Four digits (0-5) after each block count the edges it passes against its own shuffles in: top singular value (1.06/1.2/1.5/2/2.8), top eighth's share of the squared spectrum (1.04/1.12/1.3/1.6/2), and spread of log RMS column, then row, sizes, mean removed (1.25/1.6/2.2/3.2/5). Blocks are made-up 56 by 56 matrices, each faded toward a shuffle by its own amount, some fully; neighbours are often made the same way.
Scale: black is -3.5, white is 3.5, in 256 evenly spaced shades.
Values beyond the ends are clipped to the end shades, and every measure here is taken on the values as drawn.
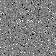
1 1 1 0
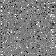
3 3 2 1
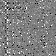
3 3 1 0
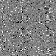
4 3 2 1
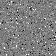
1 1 0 0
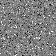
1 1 0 0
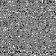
3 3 1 2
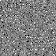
3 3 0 2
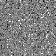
2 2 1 1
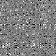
3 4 2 2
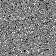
1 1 0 0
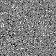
1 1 0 0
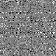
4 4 1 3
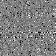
3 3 0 2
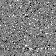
3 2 0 1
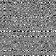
4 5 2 3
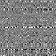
4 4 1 3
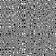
4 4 2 2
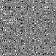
4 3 2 2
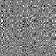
4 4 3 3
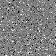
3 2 0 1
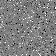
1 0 0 0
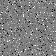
0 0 0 0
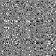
4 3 2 2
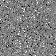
2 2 0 0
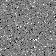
1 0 0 0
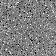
1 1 0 0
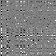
4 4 2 2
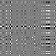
5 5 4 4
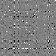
4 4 2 2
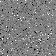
1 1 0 0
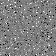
2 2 0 0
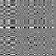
5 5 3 3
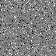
0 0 0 0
